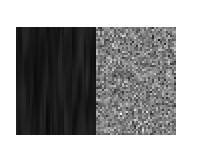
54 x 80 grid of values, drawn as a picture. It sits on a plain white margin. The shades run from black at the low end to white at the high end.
It is made of 1 by 2 panels. Panel 1,1: very low, streaked downward, faint in contrast. Panel 1,2: middling, fine-grained, strong in contrast.
